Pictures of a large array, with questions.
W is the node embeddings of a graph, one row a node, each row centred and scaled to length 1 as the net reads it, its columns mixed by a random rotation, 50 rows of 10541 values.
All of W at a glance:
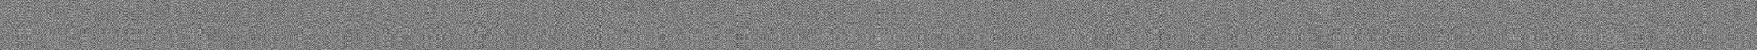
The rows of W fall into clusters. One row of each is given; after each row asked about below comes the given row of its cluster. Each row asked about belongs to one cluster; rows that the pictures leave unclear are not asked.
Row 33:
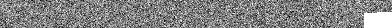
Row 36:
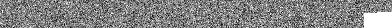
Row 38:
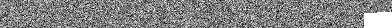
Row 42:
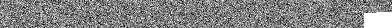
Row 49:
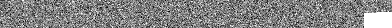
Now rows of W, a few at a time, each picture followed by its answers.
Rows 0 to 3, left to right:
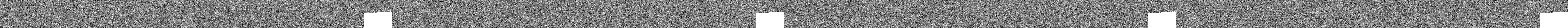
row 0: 38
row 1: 33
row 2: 42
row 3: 38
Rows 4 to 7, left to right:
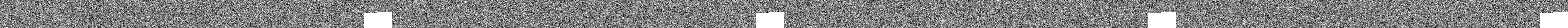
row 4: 42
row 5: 49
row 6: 36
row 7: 42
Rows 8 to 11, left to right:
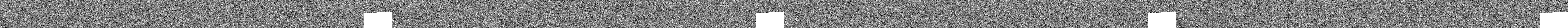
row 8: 33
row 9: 49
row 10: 42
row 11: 33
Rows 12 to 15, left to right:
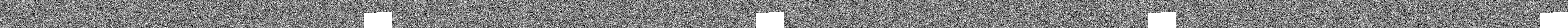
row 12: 49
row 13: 49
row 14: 33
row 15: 38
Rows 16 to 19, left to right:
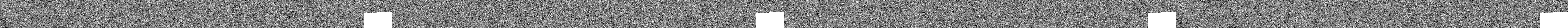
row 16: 33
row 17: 36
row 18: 49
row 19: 33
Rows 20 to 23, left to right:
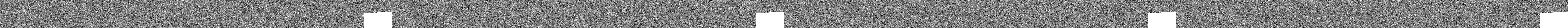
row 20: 36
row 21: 38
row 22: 42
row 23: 42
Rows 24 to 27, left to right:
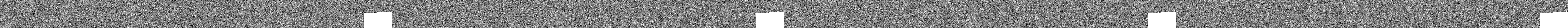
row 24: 49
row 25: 36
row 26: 38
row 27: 38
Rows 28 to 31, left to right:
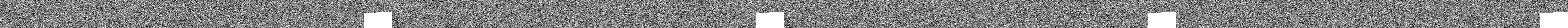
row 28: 49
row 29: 33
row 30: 33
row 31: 36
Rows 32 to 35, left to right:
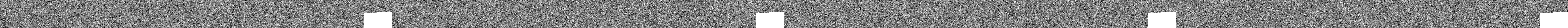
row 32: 33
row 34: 38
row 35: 38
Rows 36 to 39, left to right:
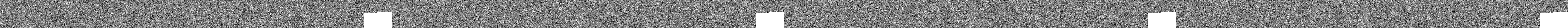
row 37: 38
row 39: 38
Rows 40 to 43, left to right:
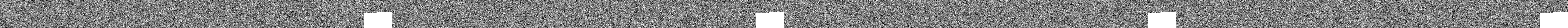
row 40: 33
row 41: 36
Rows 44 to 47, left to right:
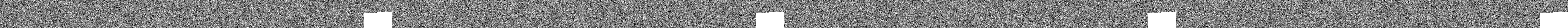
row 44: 36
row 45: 38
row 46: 36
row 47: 38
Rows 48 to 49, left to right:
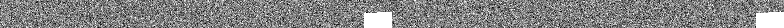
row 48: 42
